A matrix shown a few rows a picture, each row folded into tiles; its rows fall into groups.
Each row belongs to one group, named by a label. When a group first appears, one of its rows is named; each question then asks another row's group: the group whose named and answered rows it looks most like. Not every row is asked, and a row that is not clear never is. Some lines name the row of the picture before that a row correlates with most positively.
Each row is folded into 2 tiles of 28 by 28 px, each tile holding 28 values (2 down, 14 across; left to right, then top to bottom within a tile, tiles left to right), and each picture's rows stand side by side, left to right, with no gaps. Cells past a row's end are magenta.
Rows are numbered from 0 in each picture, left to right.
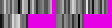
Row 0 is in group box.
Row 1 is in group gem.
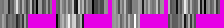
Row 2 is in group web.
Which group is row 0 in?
gem
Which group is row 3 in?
gem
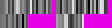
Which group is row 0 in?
gem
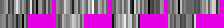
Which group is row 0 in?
gem
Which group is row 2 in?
box
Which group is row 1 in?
web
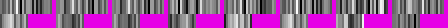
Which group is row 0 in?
box
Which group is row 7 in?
gem
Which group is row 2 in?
gem
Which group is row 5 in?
box
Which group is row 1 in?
gem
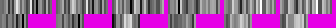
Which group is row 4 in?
web
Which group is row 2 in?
box
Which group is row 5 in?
web
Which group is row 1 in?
gem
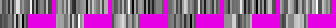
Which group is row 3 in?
gem
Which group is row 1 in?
web
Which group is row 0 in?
gem
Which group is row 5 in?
web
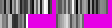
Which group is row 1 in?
box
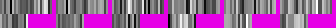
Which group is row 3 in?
box
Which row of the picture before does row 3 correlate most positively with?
1
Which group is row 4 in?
web
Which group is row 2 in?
gem
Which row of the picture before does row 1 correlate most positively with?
0
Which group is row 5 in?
web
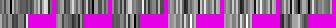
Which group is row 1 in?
gem
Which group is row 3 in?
web
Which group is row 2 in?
gem
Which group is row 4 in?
web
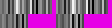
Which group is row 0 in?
gem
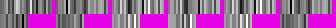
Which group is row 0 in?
gem
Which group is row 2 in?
web
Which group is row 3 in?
web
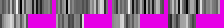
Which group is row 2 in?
box
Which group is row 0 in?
box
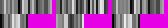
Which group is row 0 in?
box
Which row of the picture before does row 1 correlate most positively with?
2
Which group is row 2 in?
box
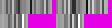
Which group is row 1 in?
web
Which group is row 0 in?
web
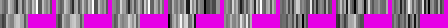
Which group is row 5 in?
gem
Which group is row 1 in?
web
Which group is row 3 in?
box
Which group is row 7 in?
gem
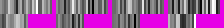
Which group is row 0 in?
web
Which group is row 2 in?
gem
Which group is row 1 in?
gem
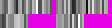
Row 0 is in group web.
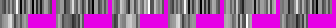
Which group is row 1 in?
gem
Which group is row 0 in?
box
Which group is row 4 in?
web
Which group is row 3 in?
box
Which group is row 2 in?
web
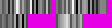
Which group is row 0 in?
gem
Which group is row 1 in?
box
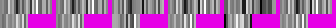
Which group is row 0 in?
web
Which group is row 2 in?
web
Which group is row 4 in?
box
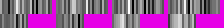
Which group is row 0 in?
gem
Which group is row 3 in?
box
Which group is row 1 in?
gem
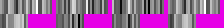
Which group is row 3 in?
web
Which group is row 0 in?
web
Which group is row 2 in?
gem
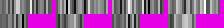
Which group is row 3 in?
web
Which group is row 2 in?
gem
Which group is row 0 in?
gem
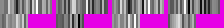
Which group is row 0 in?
web
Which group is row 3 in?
box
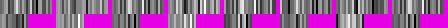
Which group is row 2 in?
gem
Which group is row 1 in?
web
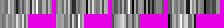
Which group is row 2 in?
box
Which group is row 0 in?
web
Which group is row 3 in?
box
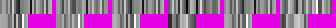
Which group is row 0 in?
web
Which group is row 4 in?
web
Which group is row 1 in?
web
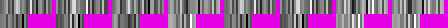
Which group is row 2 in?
gem
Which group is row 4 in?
gem
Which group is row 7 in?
web
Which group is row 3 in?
web
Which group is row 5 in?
gem
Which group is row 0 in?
gem
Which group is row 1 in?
gem
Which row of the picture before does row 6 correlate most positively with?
1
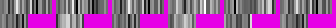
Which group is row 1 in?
box
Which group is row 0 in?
gem
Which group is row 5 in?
gem
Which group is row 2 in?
gem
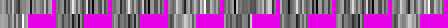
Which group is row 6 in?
gem
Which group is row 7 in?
web
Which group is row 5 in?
gem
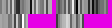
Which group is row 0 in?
web
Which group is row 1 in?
box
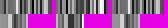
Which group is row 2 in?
box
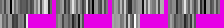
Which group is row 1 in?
gem
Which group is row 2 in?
web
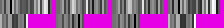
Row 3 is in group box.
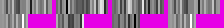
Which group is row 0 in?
web
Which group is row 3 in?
web
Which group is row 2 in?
gem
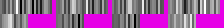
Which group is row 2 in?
gem
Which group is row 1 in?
gem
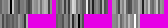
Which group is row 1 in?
gem
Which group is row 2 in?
web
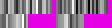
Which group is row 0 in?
web
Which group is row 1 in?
box
